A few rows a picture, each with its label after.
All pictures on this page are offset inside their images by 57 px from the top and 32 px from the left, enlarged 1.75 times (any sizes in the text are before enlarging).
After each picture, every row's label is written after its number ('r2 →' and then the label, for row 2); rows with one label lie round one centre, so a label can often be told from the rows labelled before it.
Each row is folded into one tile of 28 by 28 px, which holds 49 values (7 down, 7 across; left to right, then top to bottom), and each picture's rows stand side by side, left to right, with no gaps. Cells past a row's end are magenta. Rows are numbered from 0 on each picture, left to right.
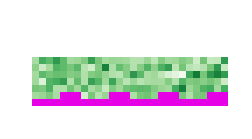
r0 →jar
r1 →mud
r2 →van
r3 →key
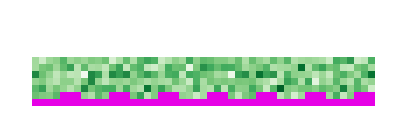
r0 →van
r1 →key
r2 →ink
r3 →jar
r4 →key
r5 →mud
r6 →ink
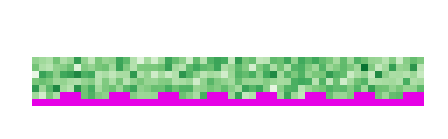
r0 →key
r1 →van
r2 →van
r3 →van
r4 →ink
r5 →jar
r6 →van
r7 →van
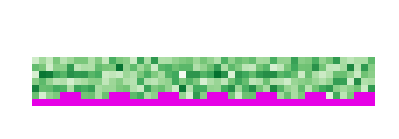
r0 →key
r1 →van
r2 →ink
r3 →key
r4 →key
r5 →van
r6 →mud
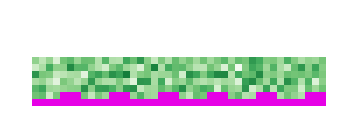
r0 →van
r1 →key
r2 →mud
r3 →key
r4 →jar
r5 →mud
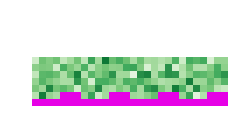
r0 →ink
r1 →jar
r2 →key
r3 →ink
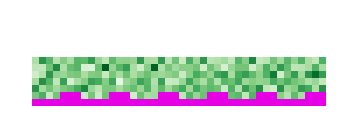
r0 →mud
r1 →mud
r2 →mud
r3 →ink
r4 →ink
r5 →key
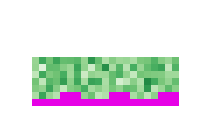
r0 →jar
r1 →mud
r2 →jar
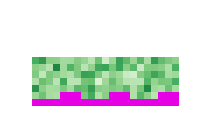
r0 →mud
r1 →van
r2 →jar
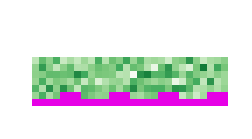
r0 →ink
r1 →van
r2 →key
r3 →mud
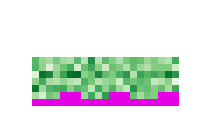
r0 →key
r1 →ink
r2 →key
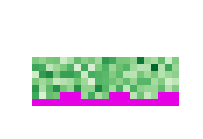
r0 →key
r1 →jar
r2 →mud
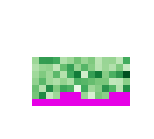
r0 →ink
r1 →key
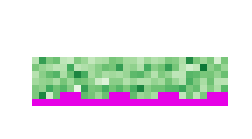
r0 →ink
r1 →van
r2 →van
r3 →mud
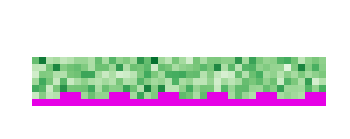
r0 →mud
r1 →van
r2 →ink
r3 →van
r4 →jar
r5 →mud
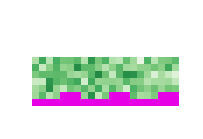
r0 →jar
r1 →ink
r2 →van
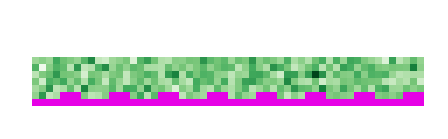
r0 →jar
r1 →mud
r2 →ink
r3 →jar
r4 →jar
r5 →key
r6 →jar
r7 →van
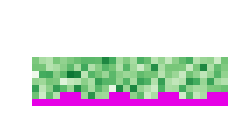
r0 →key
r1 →jar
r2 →mud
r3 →mud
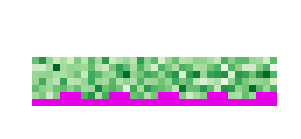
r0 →mud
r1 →ink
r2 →ink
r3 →key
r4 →key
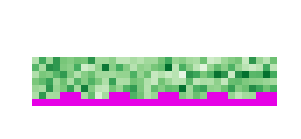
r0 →jar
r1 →mud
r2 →van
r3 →key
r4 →key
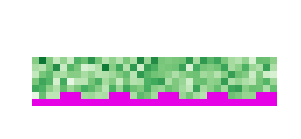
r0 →mud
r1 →mud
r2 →jar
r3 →jar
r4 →van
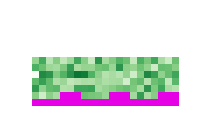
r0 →key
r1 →van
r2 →ink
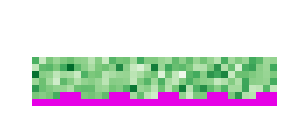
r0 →van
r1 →van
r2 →mud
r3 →key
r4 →jar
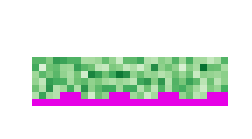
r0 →jar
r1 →key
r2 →mud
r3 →mud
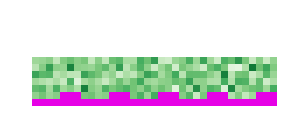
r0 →van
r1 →van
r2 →ink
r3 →ink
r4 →mud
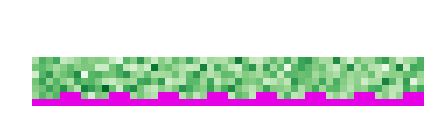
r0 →ink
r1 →key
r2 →mud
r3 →mud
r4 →mud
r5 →jar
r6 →mud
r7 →mud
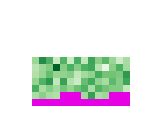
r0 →mud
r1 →ink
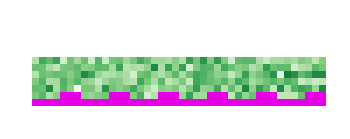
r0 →ink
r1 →van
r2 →mud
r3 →jar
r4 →ink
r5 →key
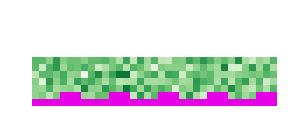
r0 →jar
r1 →key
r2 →ink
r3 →jar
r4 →mud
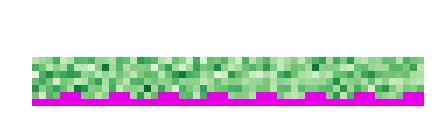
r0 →key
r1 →mud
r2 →ink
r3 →van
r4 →van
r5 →van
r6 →ink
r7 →van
